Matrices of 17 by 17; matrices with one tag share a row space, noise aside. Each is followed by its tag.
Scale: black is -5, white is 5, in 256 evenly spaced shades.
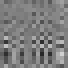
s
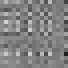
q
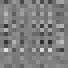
s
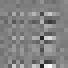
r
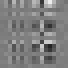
r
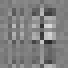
r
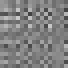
q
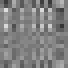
s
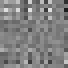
q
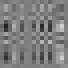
s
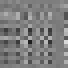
q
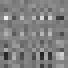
s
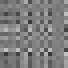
q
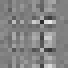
r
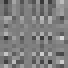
s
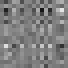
s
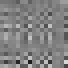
q
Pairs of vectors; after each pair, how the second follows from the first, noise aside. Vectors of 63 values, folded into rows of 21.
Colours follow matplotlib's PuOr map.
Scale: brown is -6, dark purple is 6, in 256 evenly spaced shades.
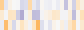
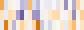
scaled up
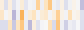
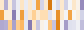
scaled up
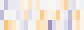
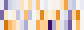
scaled up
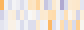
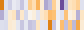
scaled up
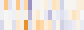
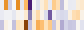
scaled up
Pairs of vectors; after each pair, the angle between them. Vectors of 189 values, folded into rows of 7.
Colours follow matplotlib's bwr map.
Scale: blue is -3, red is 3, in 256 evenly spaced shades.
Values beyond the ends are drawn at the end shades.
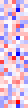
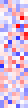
partly aligned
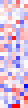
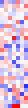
nearly parallel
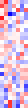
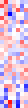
nearly parallel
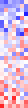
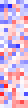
partly aligned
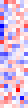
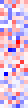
orthogonal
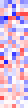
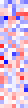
nearly parallel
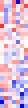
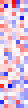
partly aligned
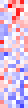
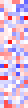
orthogonal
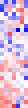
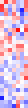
nearly opposite
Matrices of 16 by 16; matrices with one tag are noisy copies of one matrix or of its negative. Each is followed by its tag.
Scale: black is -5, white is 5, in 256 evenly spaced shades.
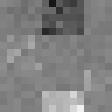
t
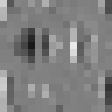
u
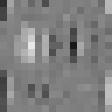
u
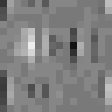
u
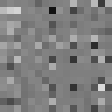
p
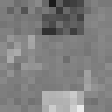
t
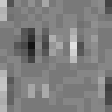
u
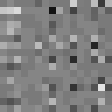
p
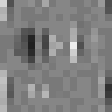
u
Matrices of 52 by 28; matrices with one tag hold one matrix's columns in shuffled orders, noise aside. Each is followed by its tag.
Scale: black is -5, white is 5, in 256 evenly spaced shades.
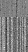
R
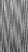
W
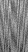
W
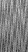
W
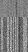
R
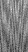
W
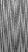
W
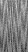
W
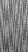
W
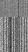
R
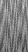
W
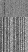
R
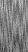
W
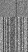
R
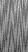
W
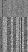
R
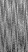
W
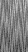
W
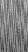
W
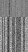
R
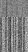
R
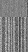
R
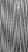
W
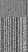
R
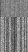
R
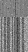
R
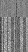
R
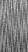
W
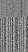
R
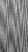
W
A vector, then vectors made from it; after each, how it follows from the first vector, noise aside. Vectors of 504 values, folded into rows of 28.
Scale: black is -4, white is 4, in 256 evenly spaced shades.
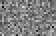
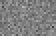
shrunk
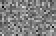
copied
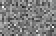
negated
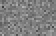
shrunk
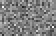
negated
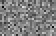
copied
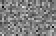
copied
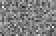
negated
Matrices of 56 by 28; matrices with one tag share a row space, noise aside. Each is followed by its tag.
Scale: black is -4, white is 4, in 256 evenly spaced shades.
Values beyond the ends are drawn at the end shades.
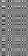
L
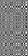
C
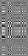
L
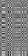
L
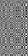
C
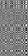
C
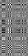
L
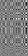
C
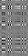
L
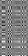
L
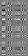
L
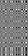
C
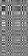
L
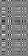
L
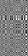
C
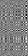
C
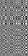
C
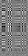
L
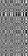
C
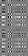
L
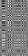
L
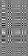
L
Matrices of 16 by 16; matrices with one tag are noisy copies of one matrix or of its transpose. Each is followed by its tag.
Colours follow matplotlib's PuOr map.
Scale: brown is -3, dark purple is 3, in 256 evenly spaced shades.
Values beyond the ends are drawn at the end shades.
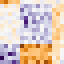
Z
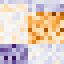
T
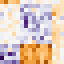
Z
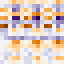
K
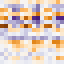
K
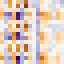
K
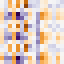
K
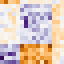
Z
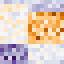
T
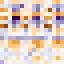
K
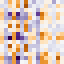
K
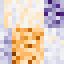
T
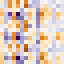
K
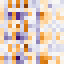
K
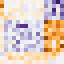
Z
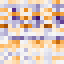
K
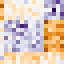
Z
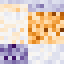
T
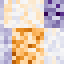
T
